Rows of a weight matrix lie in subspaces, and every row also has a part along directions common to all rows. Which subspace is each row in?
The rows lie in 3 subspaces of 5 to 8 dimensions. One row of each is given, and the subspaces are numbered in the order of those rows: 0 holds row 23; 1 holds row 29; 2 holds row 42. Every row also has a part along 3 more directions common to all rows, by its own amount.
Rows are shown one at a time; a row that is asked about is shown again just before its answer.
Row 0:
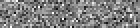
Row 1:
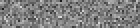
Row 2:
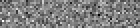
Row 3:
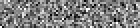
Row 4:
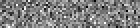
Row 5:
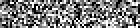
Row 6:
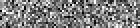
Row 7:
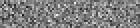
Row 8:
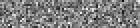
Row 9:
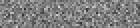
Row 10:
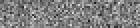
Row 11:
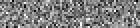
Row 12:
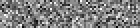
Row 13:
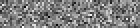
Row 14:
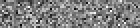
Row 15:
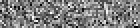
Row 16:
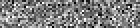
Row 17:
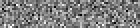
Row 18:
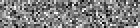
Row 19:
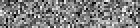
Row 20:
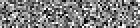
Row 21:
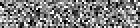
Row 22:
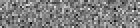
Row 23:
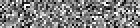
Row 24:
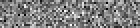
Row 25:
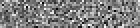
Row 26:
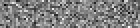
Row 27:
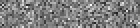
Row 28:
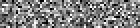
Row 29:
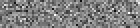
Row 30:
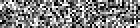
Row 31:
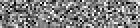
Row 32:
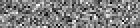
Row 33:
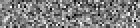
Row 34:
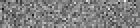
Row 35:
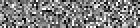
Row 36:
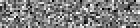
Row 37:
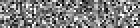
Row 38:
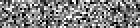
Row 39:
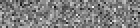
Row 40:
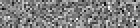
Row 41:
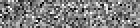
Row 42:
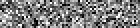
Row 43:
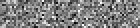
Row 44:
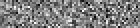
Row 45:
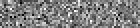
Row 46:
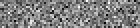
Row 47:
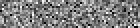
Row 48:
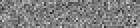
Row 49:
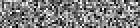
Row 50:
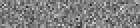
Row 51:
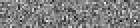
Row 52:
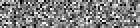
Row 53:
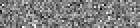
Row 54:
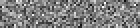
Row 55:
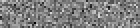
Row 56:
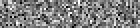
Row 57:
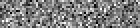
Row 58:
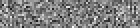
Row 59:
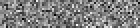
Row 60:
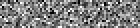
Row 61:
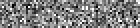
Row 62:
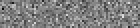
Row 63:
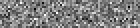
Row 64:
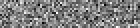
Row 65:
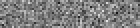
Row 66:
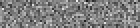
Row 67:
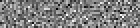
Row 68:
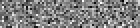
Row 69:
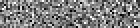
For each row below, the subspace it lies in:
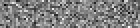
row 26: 1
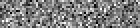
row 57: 1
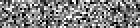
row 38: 0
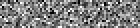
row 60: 2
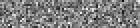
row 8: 1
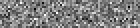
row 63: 2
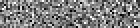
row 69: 1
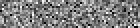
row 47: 1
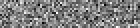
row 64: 2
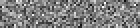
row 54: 0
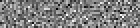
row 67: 1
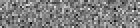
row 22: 0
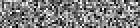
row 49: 1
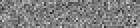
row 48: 2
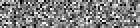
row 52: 2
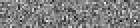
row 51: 1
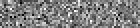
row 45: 2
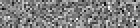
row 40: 1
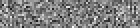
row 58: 2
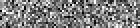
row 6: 0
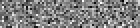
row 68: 1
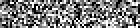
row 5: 1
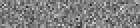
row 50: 0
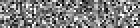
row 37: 1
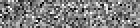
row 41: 2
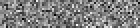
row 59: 1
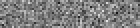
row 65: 0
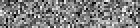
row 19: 1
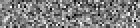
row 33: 0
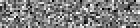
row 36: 1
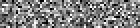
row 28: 2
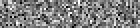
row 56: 2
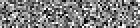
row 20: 1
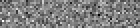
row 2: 1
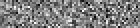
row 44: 2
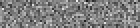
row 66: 0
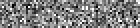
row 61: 1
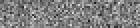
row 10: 0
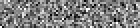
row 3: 0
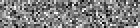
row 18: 2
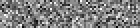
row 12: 2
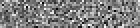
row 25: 1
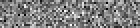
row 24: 0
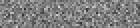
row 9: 0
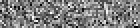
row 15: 2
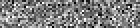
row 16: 0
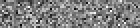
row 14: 2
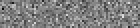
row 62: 1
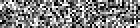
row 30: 2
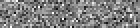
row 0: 1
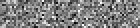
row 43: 1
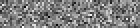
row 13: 2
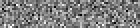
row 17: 0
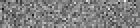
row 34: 0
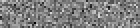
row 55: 0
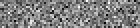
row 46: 0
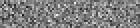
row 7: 0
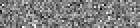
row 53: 2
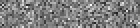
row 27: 0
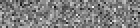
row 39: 0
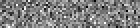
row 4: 0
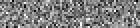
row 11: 0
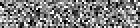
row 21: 0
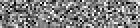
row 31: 1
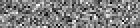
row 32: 2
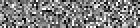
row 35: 1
